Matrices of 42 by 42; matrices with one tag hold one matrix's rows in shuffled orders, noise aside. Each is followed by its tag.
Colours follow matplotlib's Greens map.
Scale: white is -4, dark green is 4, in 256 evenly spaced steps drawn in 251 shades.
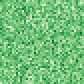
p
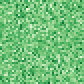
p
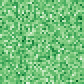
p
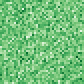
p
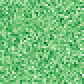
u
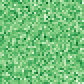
u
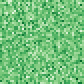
p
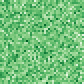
u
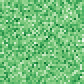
u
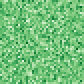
p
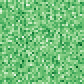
p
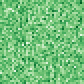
p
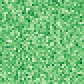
p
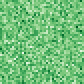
p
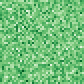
p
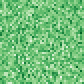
p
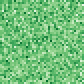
u
